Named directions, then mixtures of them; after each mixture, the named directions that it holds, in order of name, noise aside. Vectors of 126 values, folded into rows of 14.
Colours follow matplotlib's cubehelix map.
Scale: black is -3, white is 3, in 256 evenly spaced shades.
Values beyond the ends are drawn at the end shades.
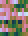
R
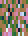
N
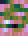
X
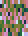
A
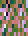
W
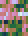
R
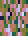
A, N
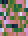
W, X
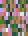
N, R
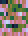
W, X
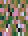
N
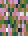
N, R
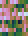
R
